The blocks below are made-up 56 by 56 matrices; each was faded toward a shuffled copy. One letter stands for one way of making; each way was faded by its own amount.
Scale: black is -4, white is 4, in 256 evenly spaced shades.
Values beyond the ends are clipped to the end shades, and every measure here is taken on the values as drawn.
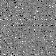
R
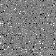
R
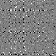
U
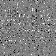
R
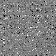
R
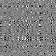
U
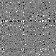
U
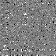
R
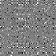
U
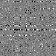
U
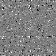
R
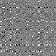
U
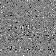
R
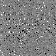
R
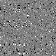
R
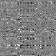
U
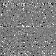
R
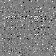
R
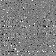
R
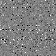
R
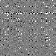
U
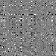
U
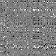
U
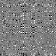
U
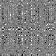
U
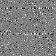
R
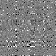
U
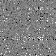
R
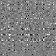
U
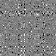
U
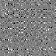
U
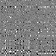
U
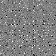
R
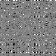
U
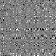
U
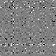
U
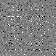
R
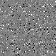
R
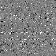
R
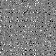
R
